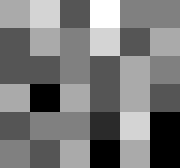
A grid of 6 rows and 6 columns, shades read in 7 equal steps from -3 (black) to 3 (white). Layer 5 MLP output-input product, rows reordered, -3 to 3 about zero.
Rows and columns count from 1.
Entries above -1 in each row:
5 4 3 3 3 3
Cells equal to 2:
3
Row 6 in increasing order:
-3 -3 -1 0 1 1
